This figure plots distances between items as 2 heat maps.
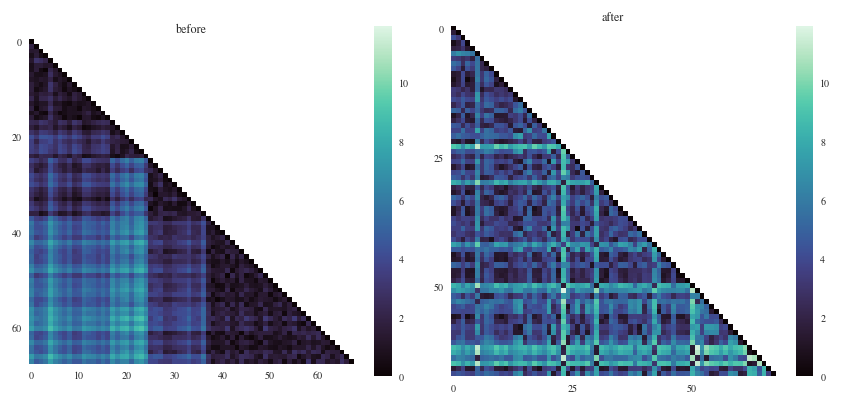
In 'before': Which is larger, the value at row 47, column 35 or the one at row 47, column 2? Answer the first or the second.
the second
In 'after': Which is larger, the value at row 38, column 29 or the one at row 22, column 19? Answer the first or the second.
the second
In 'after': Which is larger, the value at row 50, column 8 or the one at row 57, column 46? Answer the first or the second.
the first
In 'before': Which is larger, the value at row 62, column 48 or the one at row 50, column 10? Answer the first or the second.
the second
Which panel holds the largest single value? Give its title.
after
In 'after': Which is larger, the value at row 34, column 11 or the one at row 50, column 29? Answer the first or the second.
the second
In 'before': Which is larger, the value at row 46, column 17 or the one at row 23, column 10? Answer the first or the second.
the first
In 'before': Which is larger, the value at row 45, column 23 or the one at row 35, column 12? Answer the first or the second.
the first
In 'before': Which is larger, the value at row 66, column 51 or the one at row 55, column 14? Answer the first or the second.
the second
